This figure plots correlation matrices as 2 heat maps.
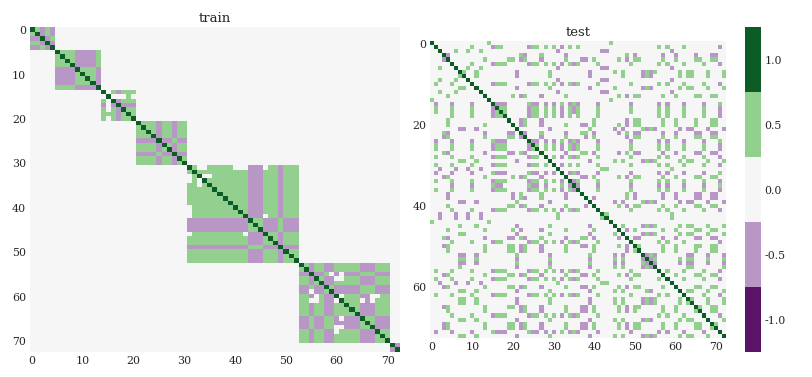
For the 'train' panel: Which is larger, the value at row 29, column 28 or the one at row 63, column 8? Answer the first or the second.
the second
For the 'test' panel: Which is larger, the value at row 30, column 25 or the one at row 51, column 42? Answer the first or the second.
the first
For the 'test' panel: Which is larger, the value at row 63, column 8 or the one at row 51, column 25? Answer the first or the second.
the first
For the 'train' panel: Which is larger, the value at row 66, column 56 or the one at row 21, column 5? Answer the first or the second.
the second
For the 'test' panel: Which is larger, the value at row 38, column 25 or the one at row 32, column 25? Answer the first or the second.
the first
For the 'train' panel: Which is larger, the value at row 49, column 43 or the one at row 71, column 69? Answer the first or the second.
the first
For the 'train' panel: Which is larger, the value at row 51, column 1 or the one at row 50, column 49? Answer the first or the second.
the first
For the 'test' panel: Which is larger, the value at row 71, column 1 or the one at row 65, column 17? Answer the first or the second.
the second
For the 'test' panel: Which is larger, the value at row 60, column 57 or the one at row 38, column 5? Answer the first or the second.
the first
